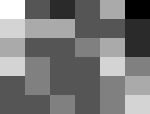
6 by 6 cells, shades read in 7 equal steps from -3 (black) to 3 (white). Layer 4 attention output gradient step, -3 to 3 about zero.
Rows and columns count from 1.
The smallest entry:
-3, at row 1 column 6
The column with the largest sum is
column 1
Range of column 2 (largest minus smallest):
2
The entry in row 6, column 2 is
-1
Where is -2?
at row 1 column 3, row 2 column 6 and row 3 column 6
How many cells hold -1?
14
